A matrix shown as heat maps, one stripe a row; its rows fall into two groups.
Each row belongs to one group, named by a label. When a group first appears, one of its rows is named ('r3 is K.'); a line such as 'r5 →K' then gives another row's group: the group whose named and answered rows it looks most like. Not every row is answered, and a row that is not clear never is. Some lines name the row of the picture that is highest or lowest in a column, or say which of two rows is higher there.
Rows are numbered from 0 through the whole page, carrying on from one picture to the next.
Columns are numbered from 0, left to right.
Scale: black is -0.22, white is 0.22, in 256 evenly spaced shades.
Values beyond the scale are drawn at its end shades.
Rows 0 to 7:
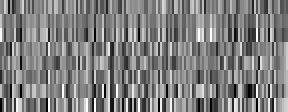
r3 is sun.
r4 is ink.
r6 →sun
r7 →sun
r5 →sun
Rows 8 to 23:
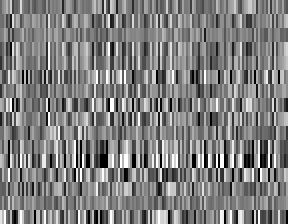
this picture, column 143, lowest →23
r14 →sun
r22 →ink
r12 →sun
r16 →sun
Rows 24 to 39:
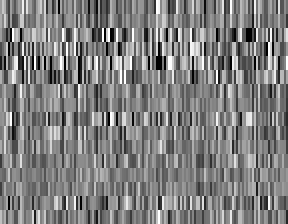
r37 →sun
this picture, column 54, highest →26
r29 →ink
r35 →sun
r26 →sun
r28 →ink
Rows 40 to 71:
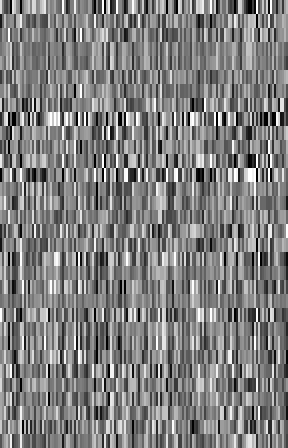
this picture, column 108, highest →66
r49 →sun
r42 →ink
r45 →sun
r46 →ink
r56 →ink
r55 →ink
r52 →sun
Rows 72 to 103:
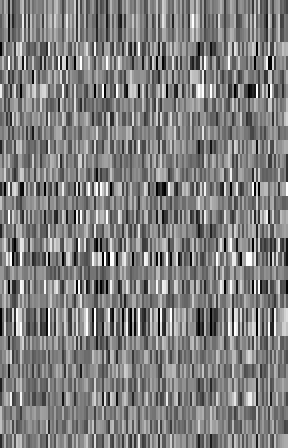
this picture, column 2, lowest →85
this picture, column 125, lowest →78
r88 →sun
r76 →ink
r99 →sun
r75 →sun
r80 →sun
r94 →sun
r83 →ink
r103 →sun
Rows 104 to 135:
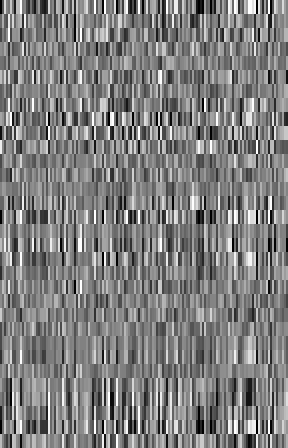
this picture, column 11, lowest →105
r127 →ink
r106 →ink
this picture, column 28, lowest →111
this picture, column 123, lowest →132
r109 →ink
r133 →sun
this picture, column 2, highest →121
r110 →sun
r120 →ink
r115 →sun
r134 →sun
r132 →sun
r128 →sun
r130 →ink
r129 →sun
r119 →sun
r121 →ink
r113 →sun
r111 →ink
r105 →ink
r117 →ink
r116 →sun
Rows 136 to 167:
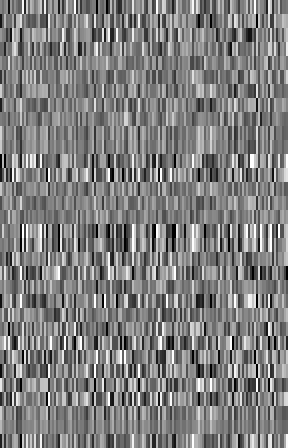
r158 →ink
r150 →sun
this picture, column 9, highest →160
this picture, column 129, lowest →153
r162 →sun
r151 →ink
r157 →sun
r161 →ink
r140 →ink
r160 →ink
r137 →sun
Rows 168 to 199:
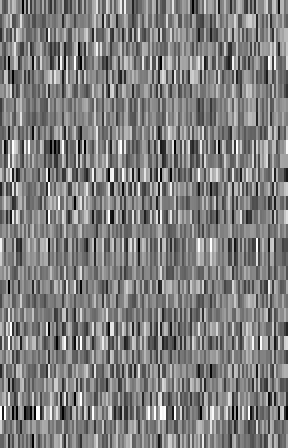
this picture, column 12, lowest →197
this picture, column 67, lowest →194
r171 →ink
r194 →sun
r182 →ink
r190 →ink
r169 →sun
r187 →ink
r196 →ink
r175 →sun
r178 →ink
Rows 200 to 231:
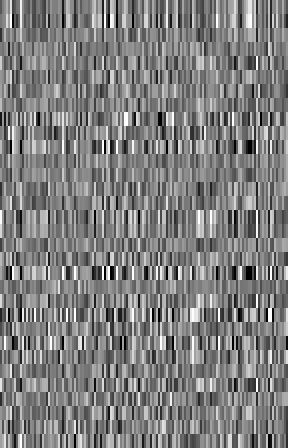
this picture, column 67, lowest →208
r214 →sun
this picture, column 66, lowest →201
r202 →sun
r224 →ink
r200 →sun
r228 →sun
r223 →sun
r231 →ink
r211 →ink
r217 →sun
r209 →ink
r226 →sun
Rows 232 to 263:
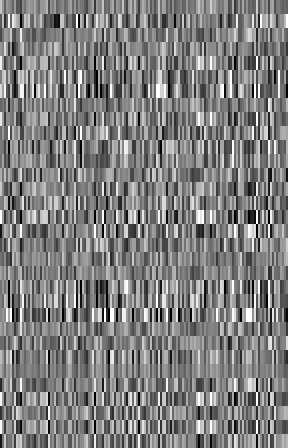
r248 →sun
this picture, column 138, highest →254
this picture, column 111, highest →238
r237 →ink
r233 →ink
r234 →sun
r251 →ink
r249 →ink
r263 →sun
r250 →sun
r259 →sun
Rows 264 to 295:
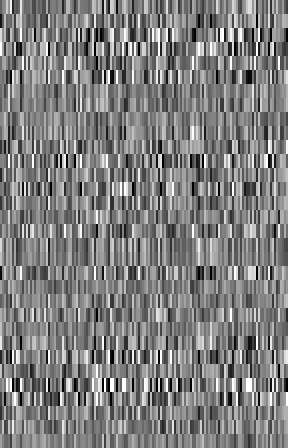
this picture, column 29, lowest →292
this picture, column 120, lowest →291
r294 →ink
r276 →sun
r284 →ink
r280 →ink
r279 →ink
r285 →sun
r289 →sun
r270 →ink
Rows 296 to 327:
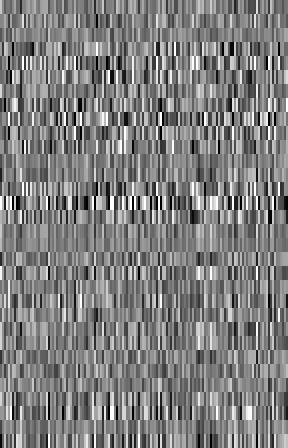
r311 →ink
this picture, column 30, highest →303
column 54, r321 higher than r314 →No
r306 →ink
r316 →ink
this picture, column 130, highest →304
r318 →ink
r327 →sun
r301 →sun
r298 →sun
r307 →sun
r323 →ink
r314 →sun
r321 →sun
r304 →ink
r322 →ink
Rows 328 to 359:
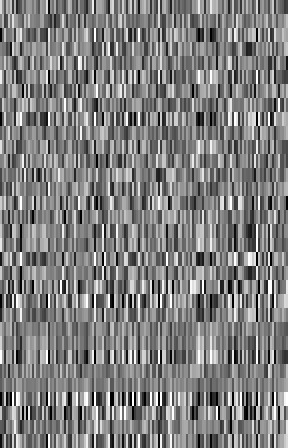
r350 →sun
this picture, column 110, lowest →348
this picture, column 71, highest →348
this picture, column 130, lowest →357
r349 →sun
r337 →ink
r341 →sun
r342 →ink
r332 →ink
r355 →sun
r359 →sun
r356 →sun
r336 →sun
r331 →sun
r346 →sun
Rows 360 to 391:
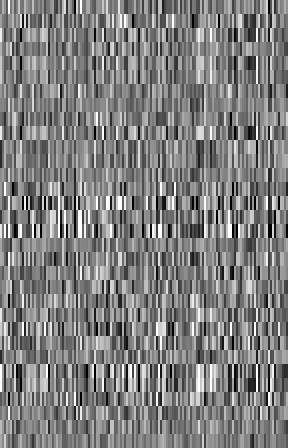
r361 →ink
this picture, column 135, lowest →376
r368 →ink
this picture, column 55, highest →376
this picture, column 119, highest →376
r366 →ink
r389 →ink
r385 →sun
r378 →ink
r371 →sun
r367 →ink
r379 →ink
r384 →ink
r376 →ink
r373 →ink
